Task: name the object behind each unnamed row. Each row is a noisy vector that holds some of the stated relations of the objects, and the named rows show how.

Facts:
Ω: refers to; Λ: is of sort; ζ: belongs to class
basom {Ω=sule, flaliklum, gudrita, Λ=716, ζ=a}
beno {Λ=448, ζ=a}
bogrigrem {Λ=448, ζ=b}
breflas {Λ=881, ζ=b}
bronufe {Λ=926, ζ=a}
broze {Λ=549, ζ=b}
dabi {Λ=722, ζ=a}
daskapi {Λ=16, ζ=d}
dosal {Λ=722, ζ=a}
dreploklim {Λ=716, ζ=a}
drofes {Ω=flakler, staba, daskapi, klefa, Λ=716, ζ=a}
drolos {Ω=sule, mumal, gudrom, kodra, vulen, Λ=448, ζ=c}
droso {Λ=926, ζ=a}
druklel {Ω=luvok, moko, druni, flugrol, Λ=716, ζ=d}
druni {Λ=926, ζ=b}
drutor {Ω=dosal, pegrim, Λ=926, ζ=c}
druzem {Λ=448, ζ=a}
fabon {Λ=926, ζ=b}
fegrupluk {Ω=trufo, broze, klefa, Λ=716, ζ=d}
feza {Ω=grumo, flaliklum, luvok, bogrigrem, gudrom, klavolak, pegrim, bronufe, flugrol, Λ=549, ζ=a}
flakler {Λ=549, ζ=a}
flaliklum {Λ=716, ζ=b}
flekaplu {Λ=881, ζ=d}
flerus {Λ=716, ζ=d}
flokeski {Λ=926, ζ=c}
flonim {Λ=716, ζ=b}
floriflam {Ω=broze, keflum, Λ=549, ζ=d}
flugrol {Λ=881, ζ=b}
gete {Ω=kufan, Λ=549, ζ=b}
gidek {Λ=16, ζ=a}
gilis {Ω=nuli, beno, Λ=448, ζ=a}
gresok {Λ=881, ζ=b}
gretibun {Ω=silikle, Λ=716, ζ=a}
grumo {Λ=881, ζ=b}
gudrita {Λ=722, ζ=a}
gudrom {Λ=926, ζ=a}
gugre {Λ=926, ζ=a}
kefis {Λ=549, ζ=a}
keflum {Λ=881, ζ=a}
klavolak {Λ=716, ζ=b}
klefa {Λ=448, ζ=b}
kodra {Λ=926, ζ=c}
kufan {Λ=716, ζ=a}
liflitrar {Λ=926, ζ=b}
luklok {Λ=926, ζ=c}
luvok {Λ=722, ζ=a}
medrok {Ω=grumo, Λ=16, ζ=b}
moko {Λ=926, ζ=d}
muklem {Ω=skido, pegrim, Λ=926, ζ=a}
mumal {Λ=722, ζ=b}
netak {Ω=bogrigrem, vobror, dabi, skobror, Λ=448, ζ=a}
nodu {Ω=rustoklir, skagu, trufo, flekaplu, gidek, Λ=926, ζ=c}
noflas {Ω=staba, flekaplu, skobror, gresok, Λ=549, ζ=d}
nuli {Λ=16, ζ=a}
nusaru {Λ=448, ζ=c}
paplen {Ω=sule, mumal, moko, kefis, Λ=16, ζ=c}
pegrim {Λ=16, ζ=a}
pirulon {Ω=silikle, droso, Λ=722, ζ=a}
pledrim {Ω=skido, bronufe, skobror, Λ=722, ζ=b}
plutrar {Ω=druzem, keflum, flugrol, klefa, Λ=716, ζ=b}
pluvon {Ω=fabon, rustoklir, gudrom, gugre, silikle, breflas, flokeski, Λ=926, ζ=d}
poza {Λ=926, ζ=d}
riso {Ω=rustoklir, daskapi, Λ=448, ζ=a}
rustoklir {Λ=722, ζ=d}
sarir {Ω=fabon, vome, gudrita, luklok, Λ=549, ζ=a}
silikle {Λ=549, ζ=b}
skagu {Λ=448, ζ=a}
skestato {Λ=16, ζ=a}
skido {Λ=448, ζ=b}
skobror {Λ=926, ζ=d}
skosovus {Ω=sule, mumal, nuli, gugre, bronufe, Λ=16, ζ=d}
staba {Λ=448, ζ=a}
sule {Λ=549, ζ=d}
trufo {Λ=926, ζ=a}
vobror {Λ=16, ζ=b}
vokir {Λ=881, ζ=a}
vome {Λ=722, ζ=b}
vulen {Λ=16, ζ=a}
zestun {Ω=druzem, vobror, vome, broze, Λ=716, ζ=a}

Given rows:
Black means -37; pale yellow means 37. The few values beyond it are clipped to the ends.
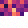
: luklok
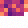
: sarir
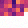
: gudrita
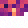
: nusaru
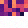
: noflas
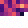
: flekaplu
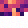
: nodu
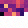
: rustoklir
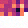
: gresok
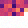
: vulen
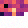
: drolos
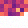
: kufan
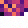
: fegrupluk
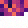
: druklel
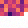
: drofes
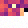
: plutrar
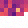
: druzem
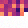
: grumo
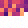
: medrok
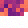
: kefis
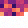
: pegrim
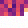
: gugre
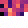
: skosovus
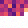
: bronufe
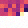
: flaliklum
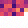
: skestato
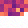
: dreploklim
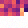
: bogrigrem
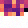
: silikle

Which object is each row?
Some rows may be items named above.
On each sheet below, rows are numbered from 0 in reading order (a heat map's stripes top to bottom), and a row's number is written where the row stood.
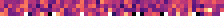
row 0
kefis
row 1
pluvon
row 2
flakler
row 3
gudrita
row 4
pluvon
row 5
poza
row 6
vobror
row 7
paplen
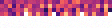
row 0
bronufe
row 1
breflas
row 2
mumal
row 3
flugrol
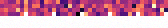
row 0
basom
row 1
dabi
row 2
floriflam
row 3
vokir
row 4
muklem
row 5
gete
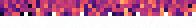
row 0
skobror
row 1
skosovus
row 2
netak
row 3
flerus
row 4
nodu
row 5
klefa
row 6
muklem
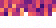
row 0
medrok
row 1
droso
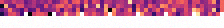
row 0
daskapi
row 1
moko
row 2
vome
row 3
broze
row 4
pirulon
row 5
keflum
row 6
riso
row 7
gretibun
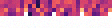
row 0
gilis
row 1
druklel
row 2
riso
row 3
staba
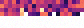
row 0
skido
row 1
drutor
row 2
sule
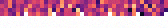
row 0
trufo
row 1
bogrigrem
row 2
pledrim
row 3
gudrita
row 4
gresok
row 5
fegrupluk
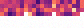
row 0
netak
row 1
feza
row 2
zestun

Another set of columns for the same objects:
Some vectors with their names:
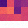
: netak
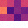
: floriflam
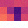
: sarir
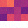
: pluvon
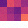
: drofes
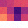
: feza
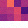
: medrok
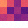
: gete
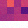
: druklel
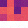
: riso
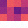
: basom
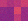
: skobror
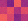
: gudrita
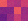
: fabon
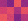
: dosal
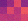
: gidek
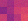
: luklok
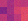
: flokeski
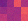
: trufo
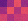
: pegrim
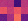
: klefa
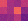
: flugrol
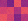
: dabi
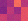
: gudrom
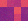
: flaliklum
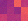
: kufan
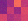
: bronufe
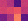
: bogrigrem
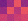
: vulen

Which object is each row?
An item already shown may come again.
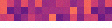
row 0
noflas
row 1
nodu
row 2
vobror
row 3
noflas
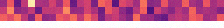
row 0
drolos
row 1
silikle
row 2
drolos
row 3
kefis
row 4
zestun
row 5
broze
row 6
droso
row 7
drutor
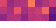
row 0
flekaplu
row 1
mumal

